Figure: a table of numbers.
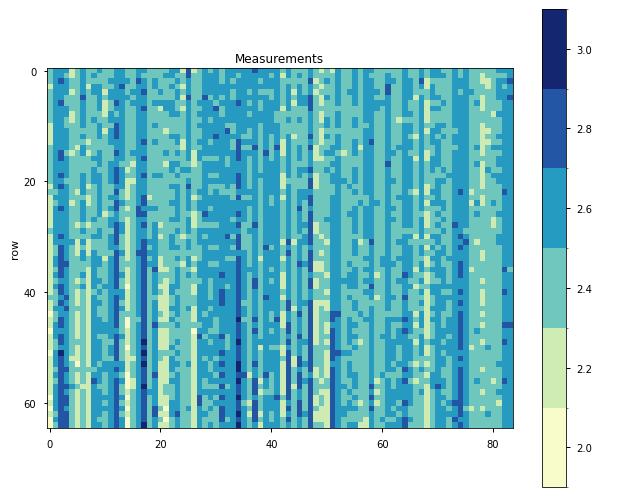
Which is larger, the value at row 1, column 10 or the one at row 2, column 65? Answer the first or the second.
the second
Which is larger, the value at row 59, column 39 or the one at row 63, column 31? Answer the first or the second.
the second
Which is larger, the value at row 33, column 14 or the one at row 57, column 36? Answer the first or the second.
the second
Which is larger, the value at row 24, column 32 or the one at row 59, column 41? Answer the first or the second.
the second
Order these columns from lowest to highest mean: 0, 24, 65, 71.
0, 24, 71, 65
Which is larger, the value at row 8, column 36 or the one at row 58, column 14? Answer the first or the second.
the first
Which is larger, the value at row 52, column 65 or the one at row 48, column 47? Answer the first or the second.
the second
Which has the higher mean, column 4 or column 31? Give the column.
31
